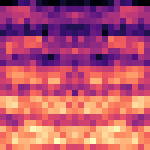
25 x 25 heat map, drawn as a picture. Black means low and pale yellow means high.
Ninth with the lowest average: top middle. Grain: streaks across. Stripes: horizontal, repeating 5 times. Mirror symmetry: left to right. Slope: up to the bottom.
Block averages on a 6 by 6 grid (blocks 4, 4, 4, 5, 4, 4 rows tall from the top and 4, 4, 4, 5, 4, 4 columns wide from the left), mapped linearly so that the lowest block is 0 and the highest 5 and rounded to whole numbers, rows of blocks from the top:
110011 | 111011 | 211112 | 333333 | 344443 | 454454
